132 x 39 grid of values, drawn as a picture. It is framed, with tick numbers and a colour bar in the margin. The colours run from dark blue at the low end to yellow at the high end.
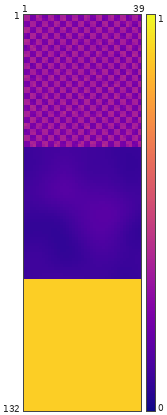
It is made of 3 by 1 panels. Panel 1,1: low, checkered. Panel 2,1: very low, smooth, faint in contrast. Panel 3,1: very high, flat.
